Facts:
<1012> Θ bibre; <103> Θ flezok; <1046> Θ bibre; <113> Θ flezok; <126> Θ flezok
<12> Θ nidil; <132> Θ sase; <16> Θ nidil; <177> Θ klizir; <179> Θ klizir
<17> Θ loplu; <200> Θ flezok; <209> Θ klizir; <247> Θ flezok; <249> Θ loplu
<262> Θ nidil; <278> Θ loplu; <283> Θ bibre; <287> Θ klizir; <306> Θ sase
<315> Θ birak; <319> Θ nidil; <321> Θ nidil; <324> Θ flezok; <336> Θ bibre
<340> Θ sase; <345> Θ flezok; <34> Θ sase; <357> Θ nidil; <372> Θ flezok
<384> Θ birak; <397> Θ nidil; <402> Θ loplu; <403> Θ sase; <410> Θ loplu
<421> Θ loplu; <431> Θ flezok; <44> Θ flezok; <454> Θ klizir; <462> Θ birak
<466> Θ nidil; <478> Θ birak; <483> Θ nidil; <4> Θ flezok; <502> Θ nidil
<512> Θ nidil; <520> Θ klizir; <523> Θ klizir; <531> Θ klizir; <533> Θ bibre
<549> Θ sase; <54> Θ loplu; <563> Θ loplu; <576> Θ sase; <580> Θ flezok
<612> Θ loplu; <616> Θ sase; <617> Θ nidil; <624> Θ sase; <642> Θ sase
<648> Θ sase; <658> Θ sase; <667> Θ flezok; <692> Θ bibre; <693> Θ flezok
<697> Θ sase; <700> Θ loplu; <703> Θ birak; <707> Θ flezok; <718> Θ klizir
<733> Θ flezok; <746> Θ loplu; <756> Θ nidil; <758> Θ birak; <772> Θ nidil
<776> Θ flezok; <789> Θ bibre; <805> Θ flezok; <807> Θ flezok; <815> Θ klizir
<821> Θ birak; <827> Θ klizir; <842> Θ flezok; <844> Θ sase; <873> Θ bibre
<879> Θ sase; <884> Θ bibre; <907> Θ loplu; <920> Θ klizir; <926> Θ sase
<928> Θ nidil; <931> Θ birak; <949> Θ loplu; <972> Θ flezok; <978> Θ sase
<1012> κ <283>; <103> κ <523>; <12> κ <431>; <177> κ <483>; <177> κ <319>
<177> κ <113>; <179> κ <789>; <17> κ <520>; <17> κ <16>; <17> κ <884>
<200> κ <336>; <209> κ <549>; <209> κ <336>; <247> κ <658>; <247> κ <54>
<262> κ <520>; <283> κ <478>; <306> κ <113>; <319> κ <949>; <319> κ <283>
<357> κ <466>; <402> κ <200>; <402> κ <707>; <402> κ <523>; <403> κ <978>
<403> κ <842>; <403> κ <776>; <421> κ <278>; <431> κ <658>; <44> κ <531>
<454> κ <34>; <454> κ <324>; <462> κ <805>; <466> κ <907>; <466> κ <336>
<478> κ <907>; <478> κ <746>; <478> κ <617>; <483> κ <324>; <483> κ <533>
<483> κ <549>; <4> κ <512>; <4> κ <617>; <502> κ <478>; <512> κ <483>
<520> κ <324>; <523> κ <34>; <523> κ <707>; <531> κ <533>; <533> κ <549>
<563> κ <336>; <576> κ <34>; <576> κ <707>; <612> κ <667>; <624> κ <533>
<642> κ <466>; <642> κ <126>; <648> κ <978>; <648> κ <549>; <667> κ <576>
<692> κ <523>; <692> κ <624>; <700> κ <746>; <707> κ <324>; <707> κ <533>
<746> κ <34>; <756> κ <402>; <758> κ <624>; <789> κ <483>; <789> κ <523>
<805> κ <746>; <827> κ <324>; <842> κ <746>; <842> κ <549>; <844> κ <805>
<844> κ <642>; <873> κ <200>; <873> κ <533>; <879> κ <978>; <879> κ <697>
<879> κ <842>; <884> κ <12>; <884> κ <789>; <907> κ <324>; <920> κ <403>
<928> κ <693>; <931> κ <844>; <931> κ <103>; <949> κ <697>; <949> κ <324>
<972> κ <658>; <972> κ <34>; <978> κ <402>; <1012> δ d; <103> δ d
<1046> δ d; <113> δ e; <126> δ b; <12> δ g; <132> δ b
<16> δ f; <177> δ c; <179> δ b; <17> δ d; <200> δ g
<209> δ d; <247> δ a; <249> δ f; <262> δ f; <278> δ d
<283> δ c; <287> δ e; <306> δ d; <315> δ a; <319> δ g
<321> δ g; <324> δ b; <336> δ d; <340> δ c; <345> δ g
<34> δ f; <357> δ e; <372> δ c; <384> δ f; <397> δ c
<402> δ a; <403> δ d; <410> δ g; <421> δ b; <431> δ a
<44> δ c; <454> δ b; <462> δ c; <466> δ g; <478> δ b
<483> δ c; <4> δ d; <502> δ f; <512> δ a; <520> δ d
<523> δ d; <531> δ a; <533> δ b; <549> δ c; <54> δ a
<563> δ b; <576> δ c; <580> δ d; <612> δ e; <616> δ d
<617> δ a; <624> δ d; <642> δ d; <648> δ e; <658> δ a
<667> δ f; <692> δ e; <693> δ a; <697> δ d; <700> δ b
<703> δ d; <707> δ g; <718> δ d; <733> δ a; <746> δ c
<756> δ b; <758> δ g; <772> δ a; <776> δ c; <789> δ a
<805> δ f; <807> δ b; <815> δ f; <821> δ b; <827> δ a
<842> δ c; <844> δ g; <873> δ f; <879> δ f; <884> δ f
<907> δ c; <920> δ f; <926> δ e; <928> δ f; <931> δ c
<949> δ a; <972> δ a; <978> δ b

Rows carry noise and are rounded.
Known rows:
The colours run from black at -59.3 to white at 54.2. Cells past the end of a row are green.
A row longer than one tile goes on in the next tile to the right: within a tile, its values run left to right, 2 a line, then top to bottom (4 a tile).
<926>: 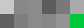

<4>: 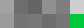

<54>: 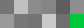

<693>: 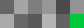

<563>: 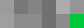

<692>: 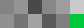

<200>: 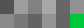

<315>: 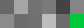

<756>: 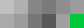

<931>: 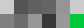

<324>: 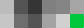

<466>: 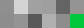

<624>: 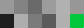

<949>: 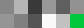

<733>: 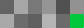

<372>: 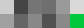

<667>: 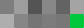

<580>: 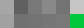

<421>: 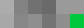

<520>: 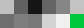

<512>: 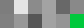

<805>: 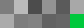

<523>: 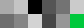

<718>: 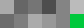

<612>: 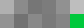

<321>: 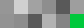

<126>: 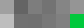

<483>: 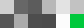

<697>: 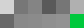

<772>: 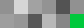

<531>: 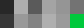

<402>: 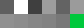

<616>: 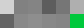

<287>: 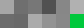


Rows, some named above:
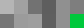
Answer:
<978>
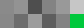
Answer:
<692>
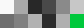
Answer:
<576>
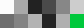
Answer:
<576>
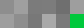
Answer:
<249>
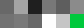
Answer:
<827>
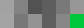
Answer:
<478>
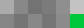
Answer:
<612>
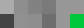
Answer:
<648>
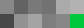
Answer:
<209>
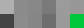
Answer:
<648>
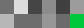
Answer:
<972>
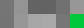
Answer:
<920>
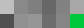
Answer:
<403>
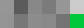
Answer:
<336>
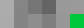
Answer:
<421>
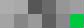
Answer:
<700>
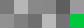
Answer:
<410>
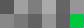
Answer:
<200>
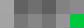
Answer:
<821>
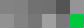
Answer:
<384>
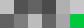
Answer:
<177>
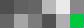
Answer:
<533>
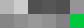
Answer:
<34>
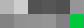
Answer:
<34>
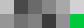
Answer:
<44>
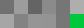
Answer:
<884>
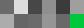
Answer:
<972>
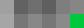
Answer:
<821>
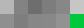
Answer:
<17>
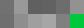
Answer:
<920>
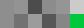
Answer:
<692>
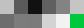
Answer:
<520>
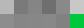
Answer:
<278>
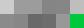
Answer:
<357>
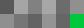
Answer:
<200>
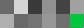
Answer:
<972>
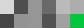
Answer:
<549>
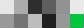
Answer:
<746>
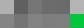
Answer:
<703>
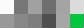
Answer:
<397>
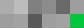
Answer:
<262>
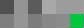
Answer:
<873>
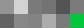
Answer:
<844>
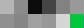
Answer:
<454>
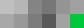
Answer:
<756>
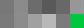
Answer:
<815>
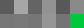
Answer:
<758>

